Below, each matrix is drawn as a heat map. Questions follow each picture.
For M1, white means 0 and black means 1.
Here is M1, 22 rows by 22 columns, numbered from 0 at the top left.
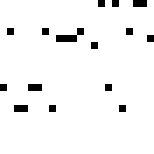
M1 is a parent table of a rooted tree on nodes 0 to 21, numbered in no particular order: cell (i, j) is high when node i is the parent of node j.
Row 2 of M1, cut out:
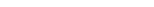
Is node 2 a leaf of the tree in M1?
yes
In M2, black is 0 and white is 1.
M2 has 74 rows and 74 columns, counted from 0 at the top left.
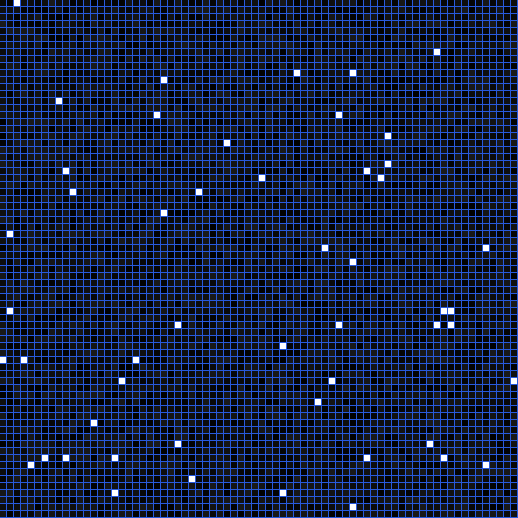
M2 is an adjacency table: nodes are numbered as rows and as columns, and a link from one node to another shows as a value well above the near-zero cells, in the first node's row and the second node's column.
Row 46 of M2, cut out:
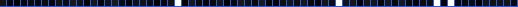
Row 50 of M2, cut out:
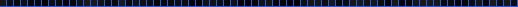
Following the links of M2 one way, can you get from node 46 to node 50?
yes
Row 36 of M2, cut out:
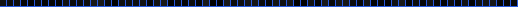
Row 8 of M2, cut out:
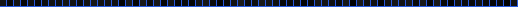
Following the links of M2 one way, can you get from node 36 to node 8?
no
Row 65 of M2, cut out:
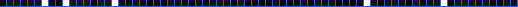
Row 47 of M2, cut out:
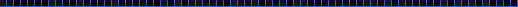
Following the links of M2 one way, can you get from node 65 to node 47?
yes
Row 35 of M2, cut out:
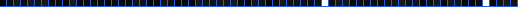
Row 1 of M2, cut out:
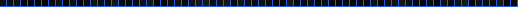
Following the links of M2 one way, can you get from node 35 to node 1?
no
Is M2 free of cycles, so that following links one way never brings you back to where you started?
yes
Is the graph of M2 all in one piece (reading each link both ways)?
no
